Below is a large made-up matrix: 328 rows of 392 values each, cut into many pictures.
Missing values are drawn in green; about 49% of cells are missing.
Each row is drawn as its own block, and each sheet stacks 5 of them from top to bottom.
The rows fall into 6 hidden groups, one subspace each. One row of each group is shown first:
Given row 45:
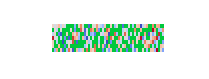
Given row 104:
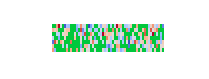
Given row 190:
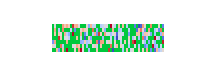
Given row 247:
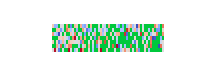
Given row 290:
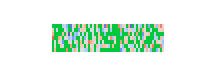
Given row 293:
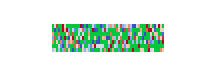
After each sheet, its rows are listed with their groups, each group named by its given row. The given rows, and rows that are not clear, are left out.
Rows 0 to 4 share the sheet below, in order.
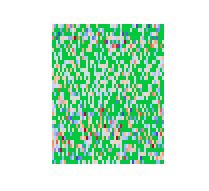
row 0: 247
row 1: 290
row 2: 247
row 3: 290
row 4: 104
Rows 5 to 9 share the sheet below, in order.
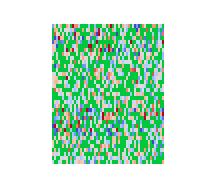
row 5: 190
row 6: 190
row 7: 247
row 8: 104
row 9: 45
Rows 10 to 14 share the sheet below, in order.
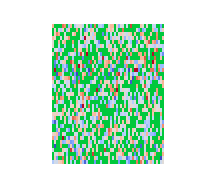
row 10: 290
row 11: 104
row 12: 190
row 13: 190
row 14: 293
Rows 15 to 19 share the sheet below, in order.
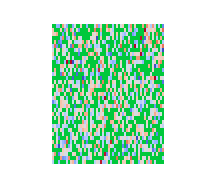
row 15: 45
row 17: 290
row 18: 290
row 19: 247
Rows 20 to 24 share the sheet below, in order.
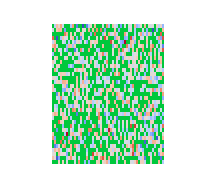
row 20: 247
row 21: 290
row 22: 290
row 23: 190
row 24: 293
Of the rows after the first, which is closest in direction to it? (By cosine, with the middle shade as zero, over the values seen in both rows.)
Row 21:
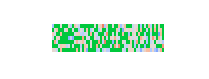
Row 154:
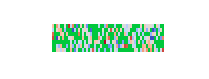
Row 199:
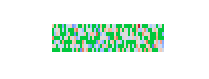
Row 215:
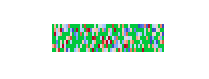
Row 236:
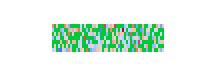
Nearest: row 199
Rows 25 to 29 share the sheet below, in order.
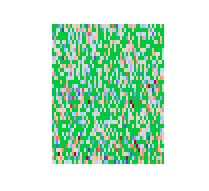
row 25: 104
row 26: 45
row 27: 104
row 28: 247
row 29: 45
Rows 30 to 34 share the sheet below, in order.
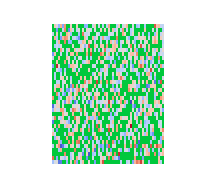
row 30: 104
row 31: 290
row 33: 190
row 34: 290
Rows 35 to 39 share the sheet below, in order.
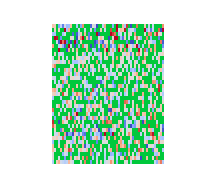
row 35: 190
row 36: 190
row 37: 45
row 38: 190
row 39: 45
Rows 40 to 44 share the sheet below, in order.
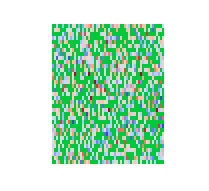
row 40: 45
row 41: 104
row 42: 45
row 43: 293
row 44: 190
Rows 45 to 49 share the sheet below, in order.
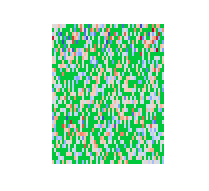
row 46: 190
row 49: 45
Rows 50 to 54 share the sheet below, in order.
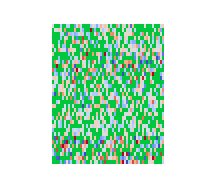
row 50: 190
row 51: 293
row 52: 190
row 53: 290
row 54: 293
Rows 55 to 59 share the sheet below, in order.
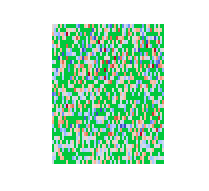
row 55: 190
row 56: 290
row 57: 190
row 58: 45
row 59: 45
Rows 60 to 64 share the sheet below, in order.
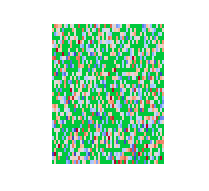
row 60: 45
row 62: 290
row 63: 190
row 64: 293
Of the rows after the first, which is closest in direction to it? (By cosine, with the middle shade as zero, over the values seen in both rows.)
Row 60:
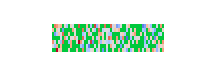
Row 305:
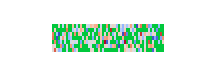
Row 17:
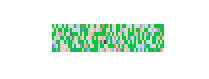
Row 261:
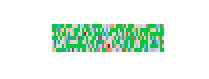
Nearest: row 261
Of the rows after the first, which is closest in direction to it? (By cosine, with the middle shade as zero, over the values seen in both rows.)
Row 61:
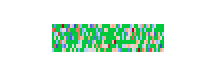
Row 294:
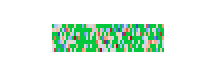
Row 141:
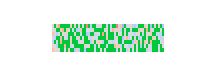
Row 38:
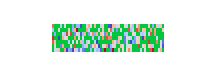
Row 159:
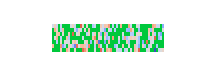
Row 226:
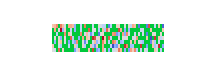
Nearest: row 38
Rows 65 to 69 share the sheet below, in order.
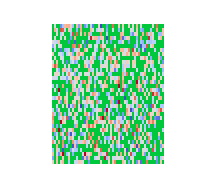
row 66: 190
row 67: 247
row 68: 290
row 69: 45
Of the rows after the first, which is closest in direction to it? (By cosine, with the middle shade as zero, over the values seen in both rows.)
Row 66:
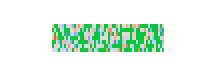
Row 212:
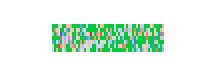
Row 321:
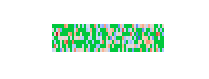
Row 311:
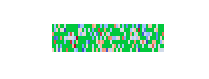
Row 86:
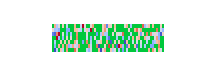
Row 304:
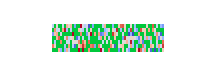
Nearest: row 304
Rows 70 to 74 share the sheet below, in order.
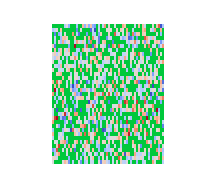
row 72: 247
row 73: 293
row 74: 247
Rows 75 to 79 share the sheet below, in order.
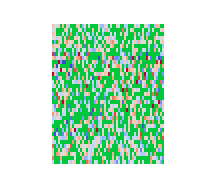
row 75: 290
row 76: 290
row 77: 247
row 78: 290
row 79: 290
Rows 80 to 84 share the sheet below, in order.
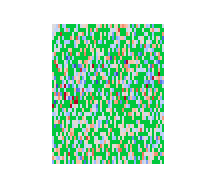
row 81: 247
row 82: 104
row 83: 104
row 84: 293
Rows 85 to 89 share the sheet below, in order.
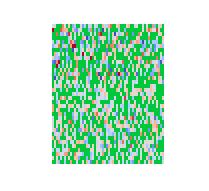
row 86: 247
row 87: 104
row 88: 293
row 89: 290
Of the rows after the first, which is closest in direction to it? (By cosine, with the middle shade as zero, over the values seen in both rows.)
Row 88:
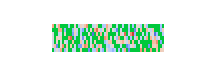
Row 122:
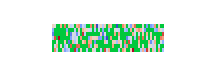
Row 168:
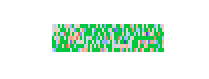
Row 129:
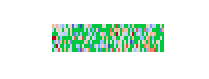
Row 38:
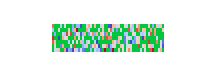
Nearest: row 168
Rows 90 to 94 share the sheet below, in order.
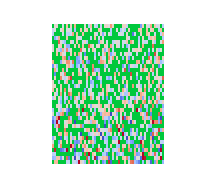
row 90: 190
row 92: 45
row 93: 247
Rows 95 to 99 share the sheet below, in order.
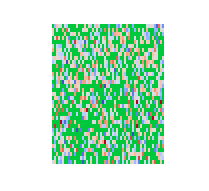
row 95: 293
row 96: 190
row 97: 293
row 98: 104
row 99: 190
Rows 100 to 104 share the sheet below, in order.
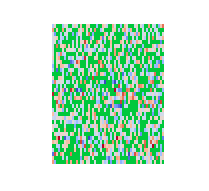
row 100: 45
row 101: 290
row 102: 290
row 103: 45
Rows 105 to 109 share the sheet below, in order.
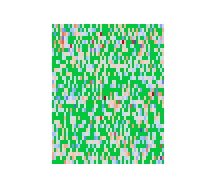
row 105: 293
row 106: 247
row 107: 290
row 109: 293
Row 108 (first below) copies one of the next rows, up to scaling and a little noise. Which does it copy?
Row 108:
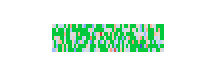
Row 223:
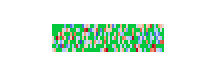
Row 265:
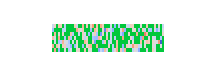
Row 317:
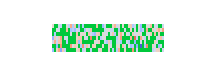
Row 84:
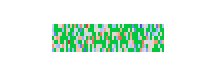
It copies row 317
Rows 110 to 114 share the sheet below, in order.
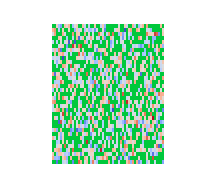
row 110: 293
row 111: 45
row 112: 290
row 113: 104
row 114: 293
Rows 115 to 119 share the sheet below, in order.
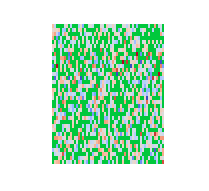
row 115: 247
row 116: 247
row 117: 190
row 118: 290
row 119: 45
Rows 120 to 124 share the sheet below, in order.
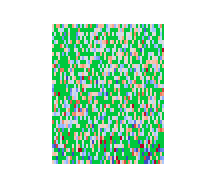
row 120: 45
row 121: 190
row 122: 104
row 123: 293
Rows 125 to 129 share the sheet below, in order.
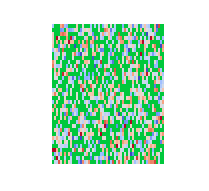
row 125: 293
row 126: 190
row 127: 290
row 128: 247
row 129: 190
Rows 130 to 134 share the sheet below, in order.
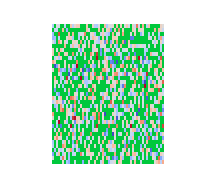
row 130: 247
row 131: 190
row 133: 190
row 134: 247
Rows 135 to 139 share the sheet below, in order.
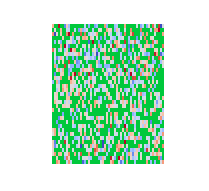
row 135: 104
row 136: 104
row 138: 247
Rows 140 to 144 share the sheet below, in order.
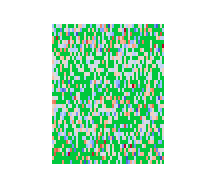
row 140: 293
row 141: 104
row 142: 290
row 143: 247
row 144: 293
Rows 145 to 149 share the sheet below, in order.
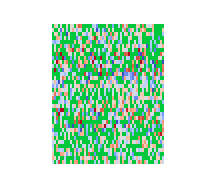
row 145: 190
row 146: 290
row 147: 104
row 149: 190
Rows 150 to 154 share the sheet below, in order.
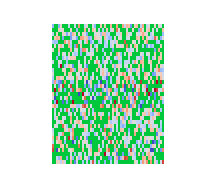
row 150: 190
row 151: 293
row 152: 293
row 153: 45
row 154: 247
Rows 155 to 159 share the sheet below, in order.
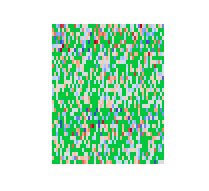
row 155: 190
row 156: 45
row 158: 104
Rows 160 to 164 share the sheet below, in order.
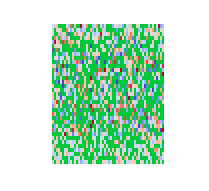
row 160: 293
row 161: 290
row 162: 104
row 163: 293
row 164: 247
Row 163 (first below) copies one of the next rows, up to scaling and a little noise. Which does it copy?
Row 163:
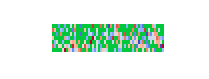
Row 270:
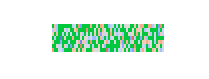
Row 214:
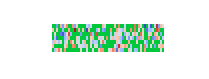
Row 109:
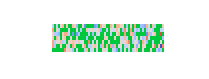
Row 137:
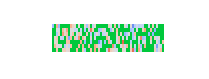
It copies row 109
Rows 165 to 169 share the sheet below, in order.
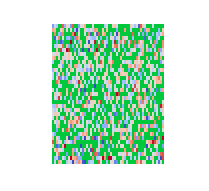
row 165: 190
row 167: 45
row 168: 45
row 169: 293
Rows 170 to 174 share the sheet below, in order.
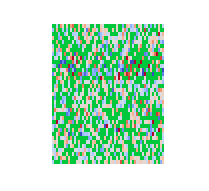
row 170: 293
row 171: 293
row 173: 247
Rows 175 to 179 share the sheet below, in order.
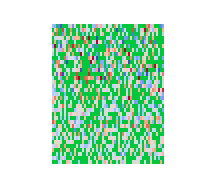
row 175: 45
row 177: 293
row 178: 290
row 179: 45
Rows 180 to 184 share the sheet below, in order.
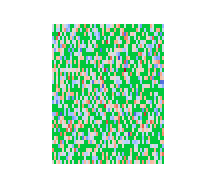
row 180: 247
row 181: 247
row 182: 290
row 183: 293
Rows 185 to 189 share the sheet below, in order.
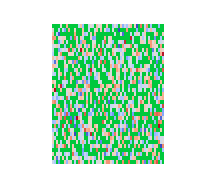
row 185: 247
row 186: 45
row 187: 247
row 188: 290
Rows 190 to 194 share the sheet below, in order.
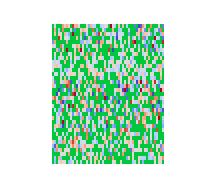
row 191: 290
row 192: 247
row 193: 45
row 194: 247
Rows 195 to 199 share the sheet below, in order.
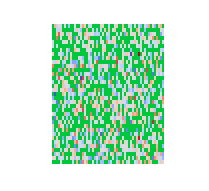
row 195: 247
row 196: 190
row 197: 190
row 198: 247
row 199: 190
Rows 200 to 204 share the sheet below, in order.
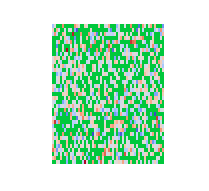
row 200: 190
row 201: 45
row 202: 247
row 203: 290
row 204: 247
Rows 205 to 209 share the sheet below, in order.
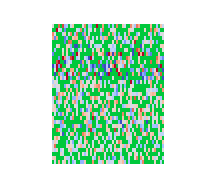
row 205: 104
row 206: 247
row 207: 190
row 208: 293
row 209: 247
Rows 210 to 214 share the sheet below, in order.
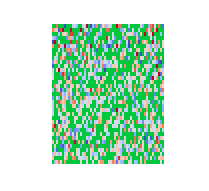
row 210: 104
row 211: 247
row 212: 293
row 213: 104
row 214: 293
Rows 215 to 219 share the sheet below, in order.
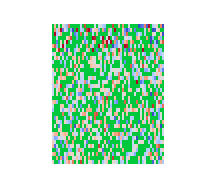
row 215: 247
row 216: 293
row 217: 247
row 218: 45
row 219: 247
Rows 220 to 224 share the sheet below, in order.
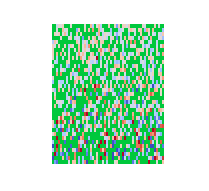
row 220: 190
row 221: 45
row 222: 45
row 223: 293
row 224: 290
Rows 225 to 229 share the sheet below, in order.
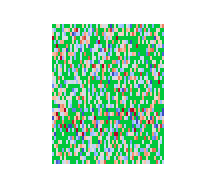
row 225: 190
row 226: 247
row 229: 45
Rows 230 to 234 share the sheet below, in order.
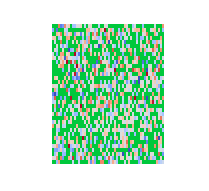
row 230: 190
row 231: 190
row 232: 190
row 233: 293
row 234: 293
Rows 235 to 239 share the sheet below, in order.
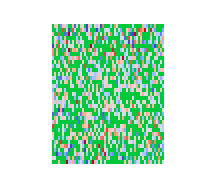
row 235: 293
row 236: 290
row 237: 104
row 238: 104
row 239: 290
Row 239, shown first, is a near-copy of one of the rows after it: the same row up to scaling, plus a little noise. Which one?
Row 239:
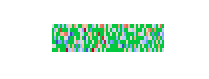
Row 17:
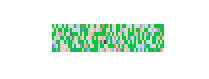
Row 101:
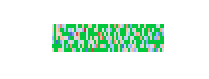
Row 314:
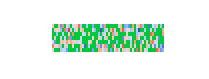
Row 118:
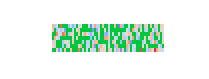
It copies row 101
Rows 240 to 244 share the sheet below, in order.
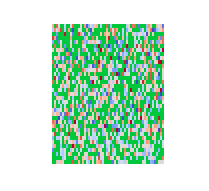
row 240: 247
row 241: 247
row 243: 247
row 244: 190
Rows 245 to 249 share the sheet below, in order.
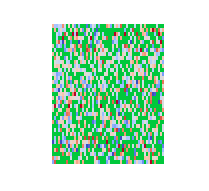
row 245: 45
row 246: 293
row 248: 247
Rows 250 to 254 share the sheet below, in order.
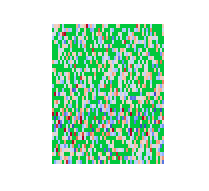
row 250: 290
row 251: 247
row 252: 190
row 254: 247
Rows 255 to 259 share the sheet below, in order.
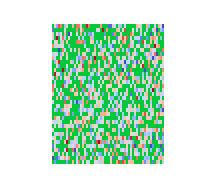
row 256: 45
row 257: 104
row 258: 45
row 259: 290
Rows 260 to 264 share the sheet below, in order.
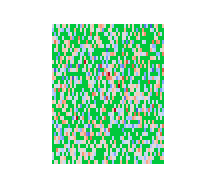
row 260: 293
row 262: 247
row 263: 290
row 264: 290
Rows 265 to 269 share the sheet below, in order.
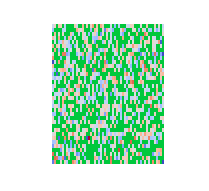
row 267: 290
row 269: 104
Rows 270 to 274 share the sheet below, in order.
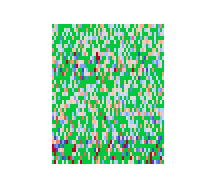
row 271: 190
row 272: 290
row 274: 247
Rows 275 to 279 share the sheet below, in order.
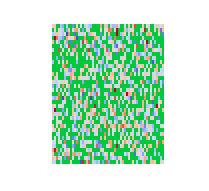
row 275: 190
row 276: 104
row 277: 45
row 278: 45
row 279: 190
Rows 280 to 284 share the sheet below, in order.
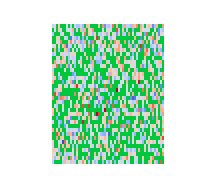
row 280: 45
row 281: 293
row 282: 190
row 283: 45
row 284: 45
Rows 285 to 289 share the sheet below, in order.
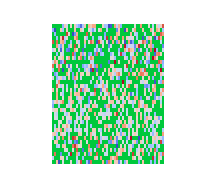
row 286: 45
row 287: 104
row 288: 45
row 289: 190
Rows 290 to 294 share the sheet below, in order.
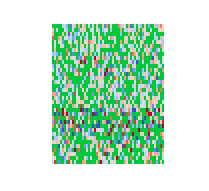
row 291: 45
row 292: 247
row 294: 247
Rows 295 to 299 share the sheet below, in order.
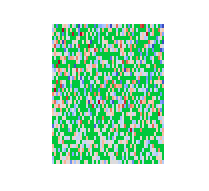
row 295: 45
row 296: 247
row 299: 104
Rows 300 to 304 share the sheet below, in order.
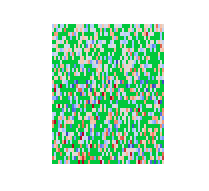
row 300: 293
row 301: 190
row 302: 247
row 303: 190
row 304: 190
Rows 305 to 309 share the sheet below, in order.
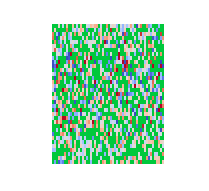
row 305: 247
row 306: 247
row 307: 45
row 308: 293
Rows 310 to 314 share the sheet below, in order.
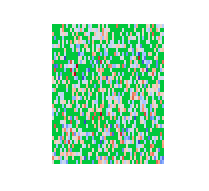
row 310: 104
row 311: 190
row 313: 290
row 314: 290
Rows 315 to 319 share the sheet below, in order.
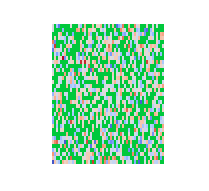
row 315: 104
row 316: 45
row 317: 293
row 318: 290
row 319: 293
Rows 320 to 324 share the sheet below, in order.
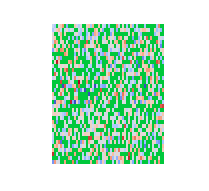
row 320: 293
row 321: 290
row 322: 45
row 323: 247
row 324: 104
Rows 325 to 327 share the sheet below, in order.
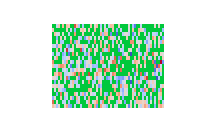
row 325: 190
